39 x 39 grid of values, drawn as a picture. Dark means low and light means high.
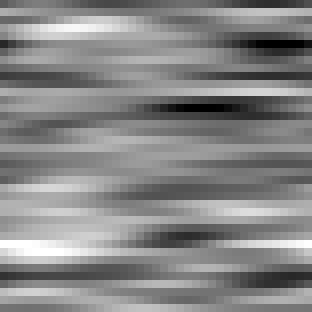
The halves do not mirror each other. Overall the values sit about 50% of the way up the scale. Values change most from cell to cell in the top right. The values follow a bell shape. Streaks run across, left to right. The ninth with the highest average is the bottom left.
